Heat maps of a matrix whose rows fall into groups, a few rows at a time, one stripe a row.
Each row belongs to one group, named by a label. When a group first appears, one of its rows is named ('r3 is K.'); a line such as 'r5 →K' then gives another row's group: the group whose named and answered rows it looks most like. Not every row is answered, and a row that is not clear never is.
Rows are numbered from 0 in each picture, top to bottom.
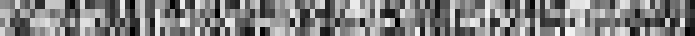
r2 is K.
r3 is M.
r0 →M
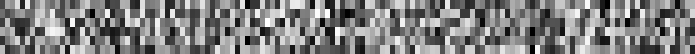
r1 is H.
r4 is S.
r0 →S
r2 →K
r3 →M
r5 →K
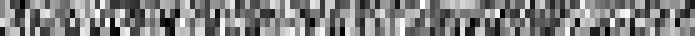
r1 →M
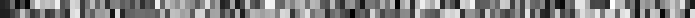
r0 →K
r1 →H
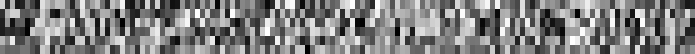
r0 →M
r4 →M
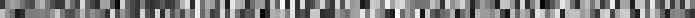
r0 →S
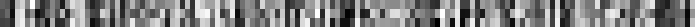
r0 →H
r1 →H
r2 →H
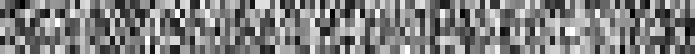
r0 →K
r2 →M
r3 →M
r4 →H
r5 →M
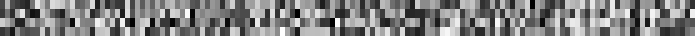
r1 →H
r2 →M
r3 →H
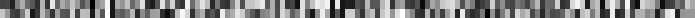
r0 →H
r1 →S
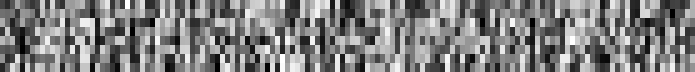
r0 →H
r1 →H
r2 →K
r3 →K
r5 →K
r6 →S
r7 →S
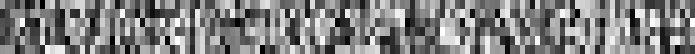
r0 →K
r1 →S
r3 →H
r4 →H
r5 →M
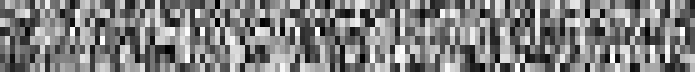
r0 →M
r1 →H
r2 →M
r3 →K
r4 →K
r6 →S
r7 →H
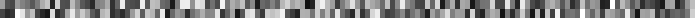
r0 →S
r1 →H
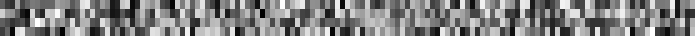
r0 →S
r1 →M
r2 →K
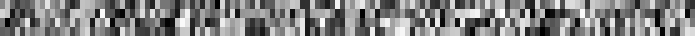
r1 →K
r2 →S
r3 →S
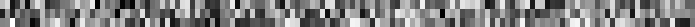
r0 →K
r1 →S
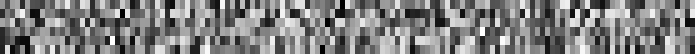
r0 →S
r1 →H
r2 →M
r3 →S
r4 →K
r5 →K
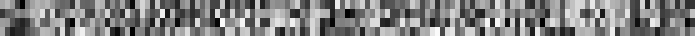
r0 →M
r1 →H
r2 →M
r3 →K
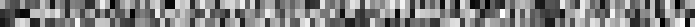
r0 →S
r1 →K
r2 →H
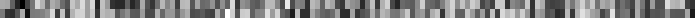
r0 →K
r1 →K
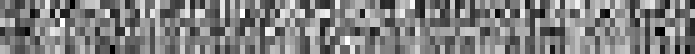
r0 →M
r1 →S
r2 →M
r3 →K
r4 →M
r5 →M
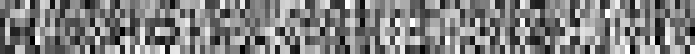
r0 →S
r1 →H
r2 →S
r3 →K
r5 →H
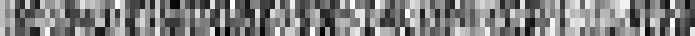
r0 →M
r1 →M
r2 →M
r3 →M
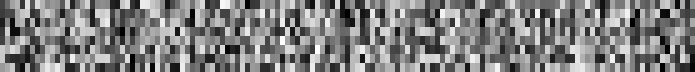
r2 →H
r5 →M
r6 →K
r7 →M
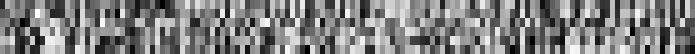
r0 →S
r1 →S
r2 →K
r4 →M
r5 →M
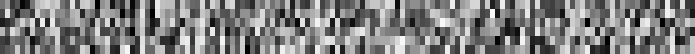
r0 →K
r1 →K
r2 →H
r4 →S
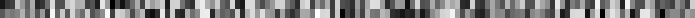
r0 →H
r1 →H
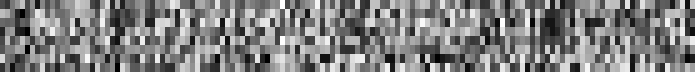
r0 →H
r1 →K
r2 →K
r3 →K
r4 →S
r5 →H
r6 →M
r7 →S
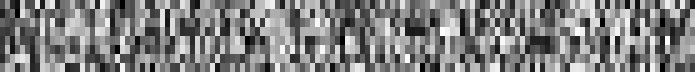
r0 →K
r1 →H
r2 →H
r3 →H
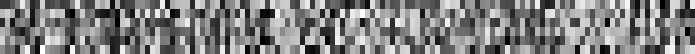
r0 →H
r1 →M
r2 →S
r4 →M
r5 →S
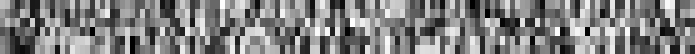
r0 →S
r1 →S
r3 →H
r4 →K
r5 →K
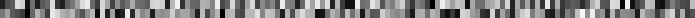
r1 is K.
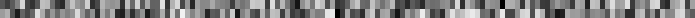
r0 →H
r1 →K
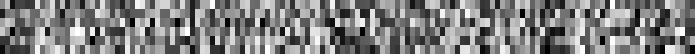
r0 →K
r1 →H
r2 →M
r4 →H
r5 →K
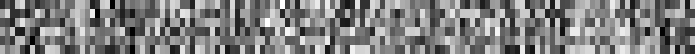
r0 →H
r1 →K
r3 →M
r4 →H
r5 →M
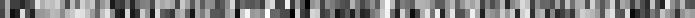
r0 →K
